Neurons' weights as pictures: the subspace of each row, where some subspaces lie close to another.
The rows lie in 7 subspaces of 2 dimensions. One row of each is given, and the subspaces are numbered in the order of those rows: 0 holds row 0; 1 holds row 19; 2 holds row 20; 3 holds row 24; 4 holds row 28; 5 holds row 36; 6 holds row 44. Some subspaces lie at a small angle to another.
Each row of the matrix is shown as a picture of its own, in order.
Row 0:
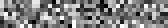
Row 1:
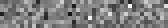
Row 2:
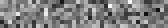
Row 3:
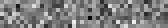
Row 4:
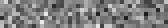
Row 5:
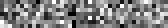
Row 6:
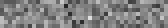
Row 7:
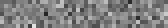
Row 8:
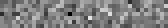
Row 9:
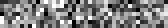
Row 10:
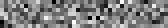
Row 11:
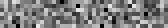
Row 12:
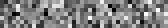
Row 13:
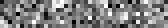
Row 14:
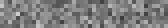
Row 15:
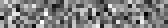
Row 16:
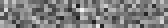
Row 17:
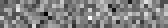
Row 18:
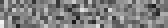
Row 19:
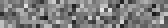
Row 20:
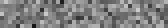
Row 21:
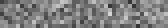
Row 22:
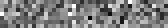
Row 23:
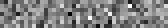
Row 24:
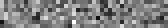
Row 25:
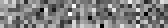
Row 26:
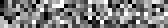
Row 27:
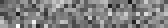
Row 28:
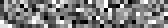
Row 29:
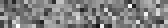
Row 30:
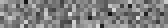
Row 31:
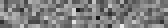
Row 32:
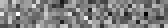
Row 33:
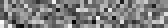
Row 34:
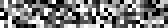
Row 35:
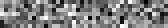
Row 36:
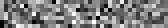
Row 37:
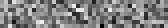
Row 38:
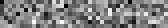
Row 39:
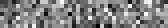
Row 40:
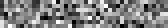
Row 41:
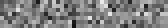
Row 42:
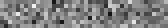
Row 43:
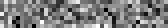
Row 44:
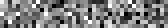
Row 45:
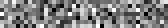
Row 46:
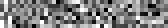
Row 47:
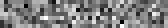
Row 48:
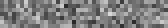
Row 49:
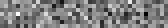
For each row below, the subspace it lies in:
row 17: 0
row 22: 1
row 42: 4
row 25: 3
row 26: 6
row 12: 0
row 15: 0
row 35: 1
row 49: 6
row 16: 3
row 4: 0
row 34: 5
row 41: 0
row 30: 3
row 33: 5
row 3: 0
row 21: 4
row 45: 3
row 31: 3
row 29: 5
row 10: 5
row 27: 4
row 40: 0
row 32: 6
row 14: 6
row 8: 1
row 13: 4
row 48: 3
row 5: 5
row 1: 1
